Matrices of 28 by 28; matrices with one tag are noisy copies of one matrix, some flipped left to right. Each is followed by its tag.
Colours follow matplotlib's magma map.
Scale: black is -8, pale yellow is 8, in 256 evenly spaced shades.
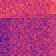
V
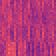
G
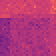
V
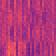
G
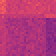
V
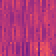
G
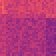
V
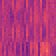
G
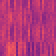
G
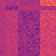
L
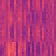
G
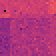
V
